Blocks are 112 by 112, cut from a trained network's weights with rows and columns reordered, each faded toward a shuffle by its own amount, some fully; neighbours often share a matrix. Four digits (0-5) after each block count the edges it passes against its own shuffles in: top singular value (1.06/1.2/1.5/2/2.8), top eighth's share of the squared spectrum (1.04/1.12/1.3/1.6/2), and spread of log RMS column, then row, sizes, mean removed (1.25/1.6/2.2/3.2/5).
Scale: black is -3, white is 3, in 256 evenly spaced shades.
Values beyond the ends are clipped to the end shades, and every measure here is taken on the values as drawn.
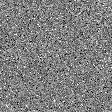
0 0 0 0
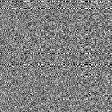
5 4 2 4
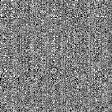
3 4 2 3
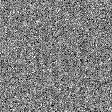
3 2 0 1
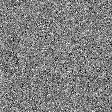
0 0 0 0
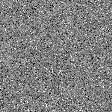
1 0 0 0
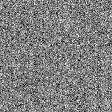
3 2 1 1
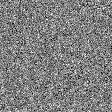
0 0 0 0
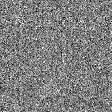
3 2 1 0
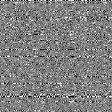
5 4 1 4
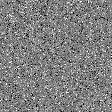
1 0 0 0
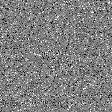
3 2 0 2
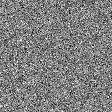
0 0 0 0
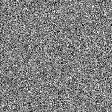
2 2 1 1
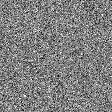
1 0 0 0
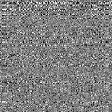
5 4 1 4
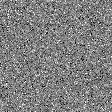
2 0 0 0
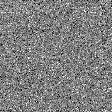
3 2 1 1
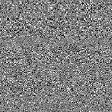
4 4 1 3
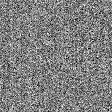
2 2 0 0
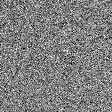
1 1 0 0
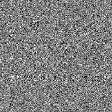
3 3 2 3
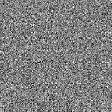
4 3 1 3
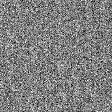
2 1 0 0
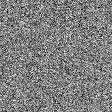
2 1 0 0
